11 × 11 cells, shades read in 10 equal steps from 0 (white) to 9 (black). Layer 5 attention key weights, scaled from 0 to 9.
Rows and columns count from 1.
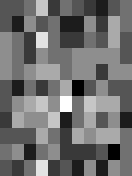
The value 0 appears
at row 7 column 6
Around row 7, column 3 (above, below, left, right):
5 4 4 2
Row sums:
63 64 56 52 47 65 38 54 51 67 61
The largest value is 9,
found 2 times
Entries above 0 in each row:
11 11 11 11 11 11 10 11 11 11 11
